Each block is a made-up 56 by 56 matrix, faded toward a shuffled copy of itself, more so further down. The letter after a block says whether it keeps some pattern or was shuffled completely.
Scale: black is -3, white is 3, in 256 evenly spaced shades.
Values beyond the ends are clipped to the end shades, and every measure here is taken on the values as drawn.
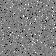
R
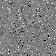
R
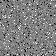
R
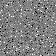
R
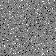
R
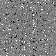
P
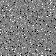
P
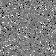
P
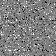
P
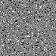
P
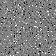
P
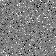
R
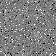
P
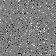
R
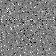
P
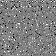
P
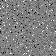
R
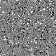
P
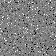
R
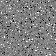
R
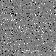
P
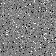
P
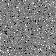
R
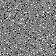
P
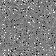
P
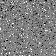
R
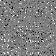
P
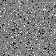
P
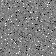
R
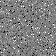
R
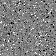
R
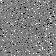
P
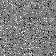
P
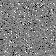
R
